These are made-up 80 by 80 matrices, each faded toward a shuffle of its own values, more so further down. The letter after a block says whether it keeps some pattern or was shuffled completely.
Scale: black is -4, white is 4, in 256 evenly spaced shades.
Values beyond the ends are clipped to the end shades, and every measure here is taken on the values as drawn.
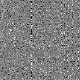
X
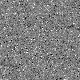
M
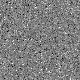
M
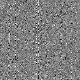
X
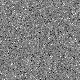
M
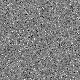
M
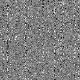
X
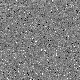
M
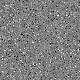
M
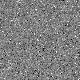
M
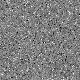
M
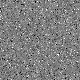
M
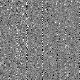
X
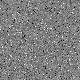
M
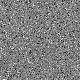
M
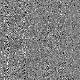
X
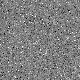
M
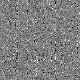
X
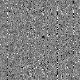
X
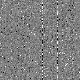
X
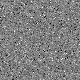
M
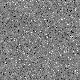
M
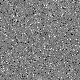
M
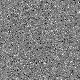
M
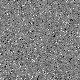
M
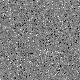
M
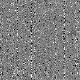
X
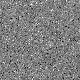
M
